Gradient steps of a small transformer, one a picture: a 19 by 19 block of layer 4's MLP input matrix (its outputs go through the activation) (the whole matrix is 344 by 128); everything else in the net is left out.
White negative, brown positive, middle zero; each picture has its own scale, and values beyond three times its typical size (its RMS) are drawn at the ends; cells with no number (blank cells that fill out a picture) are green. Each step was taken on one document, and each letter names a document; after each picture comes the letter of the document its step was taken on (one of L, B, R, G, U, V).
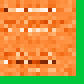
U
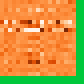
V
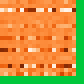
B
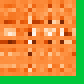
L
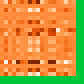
V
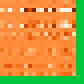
B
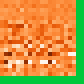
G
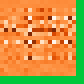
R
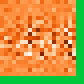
R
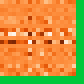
L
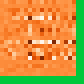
R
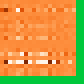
U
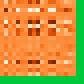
V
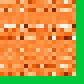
B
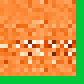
R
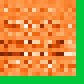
G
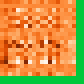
G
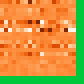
V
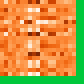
V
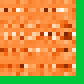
B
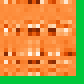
V
